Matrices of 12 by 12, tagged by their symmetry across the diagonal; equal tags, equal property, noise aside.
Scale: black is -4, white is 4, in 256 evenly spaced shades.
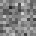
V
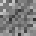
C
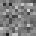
V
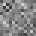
C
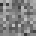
V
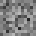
C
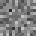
C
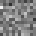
V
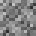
C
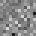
C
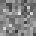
V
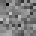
V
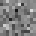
V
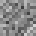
C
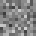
V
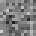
V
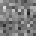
V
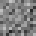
C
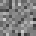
C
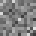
C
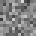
V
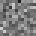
V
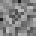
C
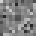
C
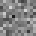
V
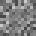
C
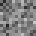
C
